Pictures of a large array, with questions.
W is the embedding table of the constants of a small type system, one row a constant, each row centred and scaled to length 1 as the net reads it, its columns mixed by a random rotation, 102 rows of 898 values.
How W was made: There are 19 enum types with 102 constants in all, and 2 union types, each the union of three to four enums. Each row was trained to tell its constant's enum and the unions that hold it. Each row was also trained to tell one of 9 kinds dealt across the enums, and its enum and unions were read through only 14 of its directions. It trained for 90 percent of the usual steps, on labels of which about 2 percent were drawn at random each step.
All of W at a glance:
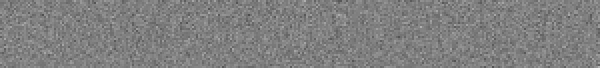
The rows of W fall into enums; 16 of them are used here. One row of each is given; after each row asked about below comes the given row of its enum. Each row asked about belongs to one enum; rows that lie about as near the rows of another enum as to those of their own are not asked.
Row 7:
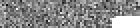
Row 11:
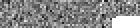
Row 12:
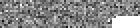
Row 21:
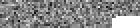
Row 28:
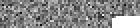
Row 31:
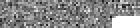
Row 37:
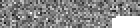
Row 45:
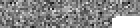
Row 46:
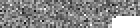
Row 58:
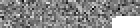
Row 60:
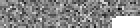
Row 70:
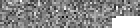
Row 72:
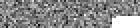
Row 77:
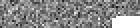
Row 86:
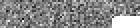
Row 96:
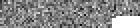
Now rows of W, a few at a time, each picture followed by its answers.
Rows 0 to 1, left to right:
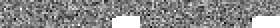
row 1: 45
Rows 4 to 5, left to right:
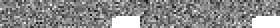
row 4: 72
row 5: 11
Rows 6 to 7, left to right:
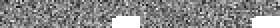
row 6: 11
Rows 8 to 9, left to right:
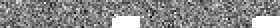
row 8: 70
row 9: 96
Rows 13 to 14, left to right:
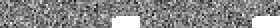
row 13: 72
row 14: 7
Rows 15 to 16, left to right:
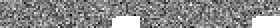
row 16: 60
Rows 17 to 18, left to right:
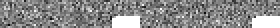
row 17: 45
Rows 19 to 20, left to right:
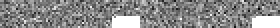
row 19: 12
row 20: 60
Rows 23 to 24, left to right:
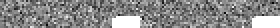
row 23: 21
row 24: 58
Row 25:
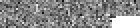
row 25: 77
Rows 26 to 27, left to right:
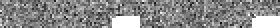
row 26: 7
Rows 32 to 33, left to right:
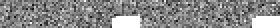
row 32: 7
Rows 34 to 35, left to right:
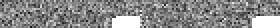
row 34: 28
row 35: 7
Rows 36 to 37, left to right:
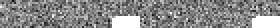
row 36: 7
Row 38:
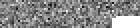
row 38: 21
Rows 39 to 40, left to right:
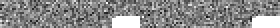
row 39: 86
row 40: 45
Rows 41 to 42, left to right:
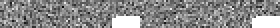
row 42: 21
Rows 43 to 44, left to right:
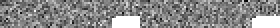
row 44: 11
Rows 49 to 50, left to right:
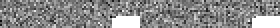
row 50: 12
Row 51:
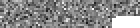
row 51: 70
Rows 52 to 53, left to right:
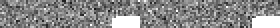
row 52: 21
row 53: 77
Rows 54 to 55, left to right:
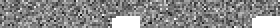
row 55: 21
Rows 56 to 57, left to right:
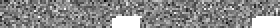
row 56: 11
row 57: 70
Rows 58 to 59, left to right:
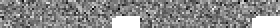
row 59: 60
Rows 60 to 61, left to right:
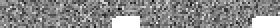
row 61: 86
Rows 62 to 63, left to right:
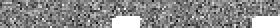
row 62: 86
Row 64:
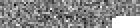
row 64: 45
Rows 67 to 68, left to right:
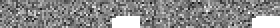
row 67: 96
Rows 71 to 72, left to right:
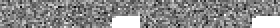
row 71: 86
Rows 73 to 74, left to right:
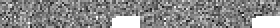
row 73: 72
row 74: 96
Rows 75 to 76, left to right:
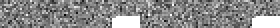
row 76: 72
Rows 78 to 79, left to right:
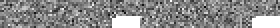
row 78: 28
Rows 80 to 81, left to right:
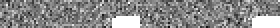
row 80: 11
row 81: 21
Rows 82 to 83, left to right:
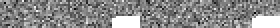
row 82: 72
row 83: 11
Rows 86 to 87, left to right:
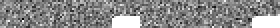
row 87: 7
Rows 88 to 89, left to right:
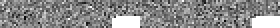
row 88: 70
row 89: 96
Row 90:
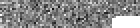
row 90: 86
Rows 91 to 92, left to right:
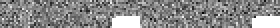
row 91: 72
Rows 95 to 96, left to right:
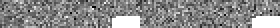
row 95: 12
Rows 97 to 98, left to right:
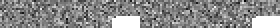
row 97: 12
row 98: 60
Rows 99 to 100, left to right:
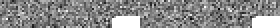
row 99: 96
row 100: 45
